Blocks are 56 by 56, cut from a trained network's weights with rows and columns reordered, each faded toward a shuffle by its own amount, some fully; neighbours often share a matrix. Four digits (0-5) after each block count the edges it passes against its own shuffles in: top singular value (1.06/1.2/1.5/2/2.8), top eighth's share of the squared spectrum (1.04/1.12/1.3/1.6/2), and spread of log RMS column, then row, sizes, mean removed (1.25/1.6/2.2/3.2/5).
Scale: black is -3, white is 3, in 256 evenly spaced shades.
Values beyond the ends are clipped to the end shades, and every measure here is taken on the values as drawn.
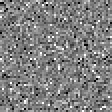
0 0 0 0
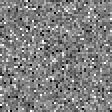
0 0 0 0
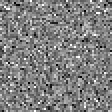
1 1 0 0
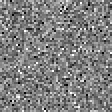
1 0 0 0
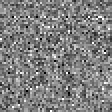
2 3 0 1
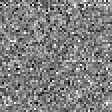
2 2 0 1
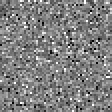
0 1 0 0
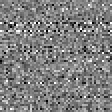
3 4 0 3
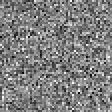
1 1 0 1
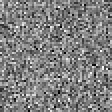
3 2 0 1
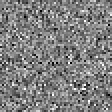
3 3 0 2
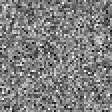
0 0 0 0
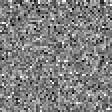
1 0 0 0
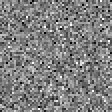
1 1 0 0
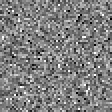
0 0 0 0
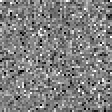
2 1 0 1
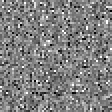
1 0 0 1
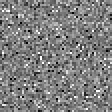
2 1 0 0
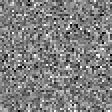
3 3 1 2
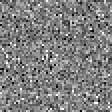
1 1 0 0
